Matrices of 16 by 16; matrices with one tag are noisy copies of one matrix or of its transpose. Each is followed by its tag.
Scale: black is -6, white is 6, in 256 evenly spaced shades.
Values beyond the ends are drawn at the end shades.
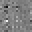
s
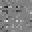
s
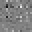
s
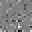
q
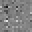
s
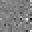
q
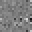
q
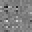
s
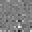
q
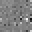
q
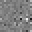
q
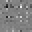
s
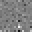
q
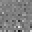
q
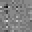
s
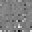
q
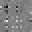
s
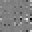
q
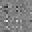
s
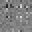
s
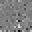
q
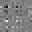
s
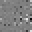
q
